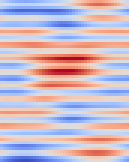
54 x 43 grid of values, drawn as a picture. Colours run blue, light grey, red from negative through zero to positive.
Stripes: horizontal, repeating 12 times. Ninth with the highest average: centre. Lone odd cells: none. Slope: none.
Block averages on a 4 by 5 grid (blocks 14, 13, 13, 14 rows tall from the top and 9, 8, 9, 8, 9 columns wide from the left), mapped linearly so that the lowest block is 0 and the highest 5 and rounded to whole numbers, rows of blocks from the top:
1 1 0 2 2 | 2 4 5 4 2 | 2 3 2 1 1 | 1 1 1 3 3
